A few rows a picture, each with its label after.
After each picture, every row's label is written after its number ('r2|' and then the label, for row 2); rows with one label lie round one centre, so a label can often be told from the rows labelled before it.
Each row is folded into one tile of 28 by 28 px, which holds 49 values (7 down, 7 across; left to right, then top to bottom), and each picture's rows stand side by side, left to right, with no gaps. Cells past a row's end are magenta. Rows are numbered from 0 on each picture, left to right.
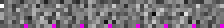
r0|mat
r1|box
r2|mat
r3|box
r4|mat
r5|box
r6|box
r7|mat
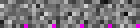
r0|mat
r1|box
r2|box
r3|mat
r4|box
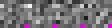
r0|mat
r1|mat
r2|mat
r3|box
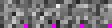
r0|box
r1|box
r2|mat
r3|mat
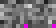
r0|mat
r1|mat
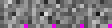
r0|box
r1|box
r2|mat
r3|box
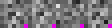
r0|box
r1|box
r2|mat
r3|box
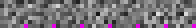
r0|box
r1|mat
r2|mat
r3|box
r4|mat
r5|box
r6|box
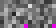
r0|box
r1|mat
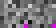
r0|box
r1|mat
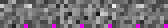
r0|mat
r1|mat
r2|box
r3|box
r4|mat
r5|mat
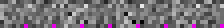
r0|mat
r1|mat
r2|box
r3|mat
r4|box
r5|mat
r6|box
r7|mat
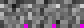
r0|mat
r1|mat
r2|mat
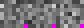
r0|mat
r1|mat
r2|box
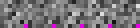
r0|box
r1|mat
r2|box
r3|box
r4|mat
